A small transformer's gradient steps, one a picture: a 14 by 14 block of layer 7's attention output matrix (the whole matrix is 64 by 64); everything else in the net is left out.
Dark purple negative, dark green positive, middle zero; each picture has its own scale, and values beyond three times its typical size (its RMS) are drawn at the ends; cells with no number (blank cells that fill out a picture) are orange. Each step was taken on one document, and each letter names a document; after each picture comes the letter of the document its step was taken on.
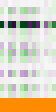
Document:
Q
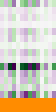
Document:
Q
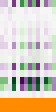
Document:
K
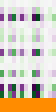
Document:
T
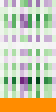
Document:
K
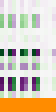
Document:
T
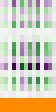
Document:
K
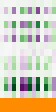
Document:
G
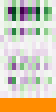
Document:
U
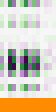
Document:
Q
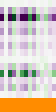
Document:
Q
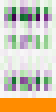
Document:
U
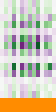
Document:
G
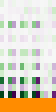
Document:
T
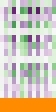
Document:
G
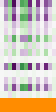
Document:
G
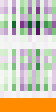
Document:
K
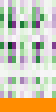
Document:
T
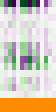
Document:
U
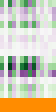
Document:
Q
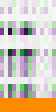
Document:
Q
